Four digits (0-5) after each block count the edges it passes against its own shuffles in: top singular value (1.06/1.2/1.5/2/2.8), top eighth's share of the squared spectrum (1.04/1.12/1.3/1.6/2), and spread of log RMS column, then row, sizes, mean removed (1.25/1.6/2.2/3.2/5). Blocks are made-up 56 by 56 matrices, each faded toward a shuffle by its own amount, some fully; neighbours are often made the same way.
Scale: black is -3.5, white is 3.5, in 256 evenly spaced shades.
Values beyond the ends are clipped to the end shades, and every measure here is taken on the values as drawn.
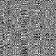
4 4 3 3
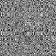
4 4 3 2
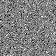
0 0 0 0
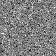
0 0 0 0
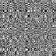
4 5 3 2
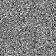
3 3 1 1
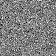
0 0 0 0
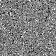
0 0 0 0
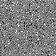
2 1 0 0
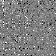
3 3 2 2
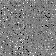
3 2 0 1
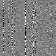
3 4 3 0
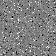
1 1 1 0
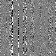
3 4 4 0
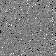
1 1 1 0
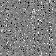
2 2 2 0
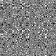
4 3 2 2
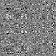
4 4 2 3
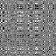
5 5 3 3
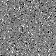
1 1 0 0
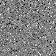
2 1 0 0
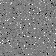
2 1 0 1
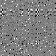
4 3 1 2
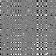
5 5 3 3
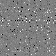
3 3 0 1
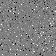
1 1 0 0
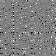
4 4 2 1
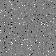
3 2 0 0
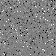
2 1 0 0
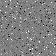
1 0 0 0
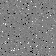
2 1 0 0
